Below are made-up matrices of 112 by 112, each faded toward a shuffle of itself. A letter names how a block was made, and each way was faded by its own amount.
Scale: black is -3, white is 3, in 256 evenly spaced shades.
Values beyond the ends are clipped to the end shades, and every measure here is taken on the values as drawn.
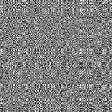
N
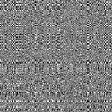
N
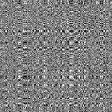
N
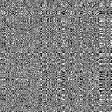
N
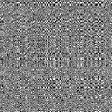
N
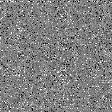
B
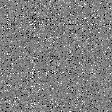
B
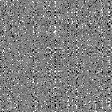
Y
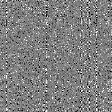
Y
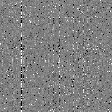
Y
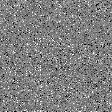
B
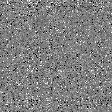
B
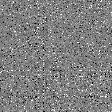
B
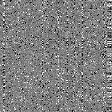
Y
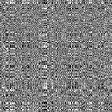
N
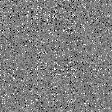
B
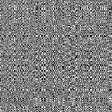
N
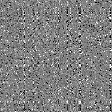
Y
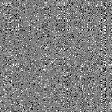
Y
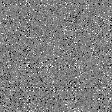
B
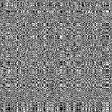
N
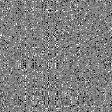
Y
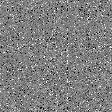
B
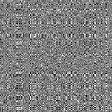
N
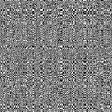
N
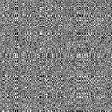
N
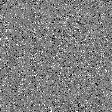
B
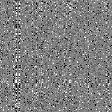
Y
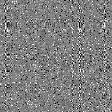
Y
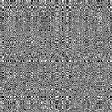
N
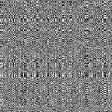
N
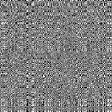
N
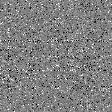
B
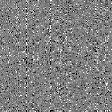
Y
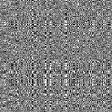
N
